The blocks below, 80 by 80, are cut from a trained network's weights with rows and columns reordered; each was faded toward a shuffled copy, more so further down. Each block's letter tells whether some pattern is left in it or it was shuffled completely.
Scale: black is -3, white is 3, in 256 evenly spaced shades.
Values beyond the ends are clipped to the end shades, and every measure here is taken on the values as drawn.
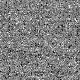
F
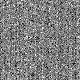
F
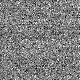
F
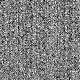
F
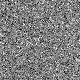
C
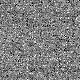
F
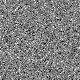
C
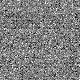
F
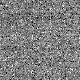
F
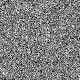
C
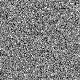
F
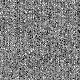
F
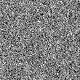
F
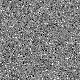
C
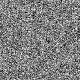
F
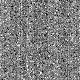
F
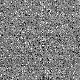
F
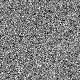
C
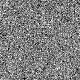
F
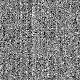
F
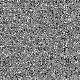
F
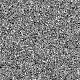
C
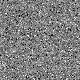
C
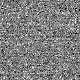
F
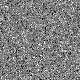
C
